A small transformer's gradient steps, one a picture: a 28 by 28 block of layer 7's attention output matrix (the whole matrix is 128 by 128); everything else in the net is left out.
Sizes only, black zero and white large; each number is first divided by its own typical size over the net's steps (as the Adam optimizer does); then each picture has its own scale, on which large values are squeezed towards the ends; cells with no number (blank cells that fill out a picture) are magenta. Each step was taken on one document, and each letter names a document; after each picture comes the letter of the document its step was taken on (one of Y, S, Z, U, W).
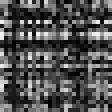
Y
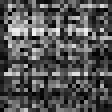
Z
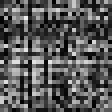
Z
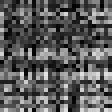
Y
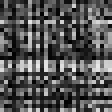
Y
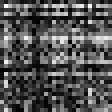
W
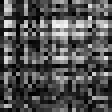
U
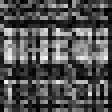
W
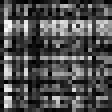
W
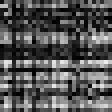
W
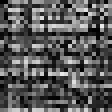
Z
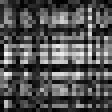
W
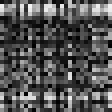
Y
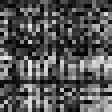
Y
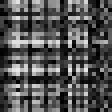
Z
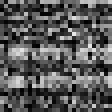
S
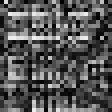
Z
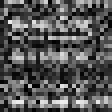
S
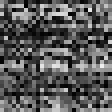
S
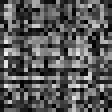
Z
